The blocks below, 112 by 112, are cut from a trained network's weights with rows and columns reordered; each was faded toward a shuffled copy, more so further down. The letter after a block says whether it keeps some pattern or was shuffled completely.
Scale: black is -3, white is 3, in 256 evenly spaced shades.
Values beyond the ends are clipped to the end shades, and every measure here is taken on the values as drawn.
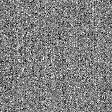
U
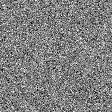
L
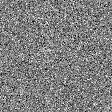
L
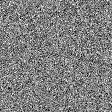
L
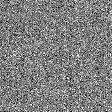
U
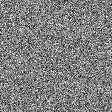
L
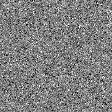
U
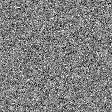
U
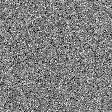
L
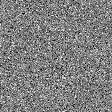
L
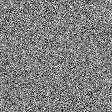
U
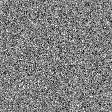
L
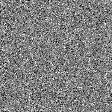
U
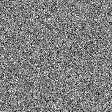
U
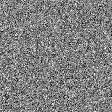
U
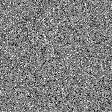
L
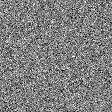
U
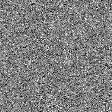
U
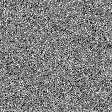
L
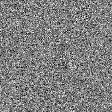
U
